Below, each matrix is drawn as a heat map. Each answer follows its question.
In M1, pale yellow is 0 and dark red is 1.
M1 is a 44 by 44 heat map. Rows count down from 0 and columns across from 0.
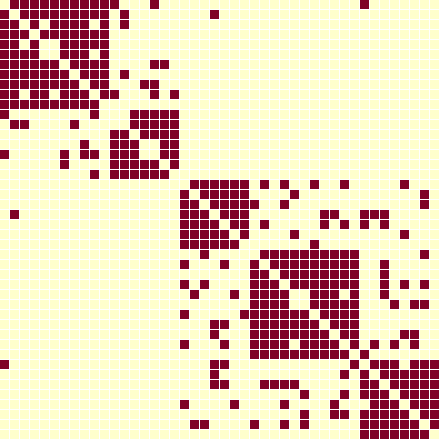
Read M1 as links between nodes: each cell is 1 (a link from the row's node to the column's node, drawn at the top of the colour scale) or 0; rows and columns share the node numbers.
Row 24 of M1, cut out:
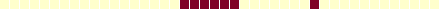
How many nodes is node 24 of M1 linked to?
7
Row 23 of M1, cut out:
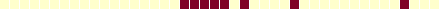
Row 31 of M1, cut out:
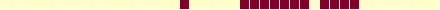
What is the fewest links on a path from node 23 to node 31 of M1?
2
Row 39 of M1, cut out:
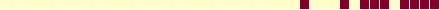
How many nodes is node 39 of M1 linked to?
9
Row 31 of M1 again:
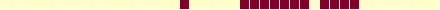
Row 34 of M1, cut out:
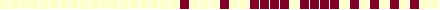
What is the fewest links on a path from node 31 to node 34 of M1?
1
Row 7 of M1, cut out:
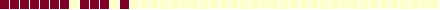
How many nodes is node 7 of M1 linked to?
11
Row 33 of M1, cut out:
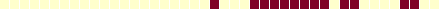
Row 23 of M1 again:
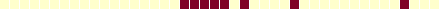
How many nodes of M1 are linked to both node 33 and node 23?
3
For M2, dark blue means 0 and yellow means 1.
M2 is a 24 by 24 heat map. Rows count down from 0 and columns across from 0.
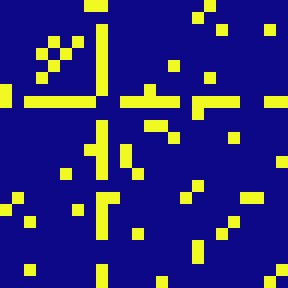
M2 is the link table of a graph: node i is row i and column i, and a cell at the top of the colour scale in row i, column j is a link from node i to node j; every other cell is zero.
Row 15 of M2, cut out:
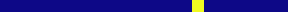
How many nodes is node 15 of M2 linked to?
1
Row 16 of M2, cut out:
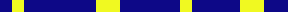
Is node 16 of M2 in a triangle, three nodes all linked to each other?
no
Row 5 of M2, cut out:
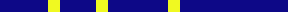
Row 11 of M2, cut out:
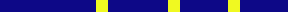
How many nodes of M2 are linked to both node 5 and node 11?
2
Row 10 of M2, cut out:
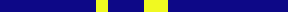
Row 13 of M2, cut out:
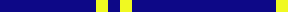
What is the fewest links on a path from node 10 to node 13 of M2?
1
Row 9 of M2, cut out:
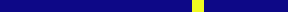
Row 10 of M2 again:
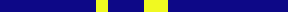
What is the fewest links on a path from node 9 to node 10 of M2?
3
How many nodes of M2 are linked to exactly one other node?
5
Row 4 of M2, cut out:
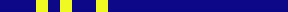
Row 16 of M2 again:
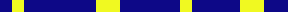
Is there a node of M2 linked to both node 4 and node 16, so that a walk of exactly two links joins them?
yes
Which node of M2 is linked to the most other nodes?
node 8
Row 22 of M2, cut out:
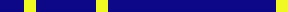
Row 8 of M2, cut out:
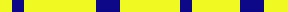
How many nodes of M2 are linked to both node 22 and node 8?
2
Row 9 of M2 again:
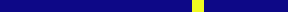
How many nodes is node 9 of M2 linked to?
1
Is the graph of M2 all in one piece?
yes
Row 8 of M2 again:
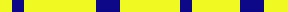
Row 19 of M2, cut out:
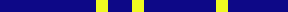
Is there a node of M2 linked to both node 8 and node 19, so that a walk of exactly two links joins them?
yes
